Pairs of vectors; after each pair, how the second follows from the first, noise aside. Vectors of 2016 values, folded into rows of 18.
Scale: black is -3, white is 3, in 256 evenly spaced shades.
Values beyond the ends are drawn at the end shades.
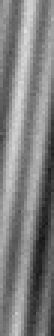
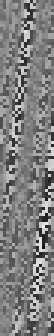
sign-scrambled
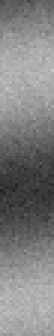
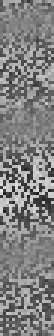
sign-scrambled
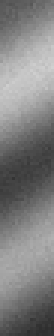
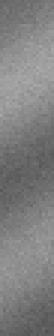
shrunk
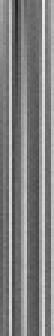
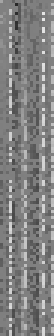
partly zeroed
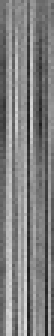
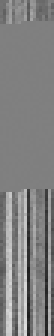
partly zeroed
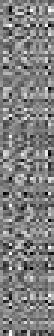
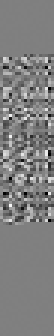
partly zeroed
